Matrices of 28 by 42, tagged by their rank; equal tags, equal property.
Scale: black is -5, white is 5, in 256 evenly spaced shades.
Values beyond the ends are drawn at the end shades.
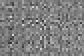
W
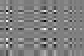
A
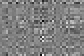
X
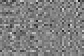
W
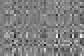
X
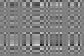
A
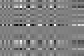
A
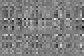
X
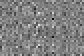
W
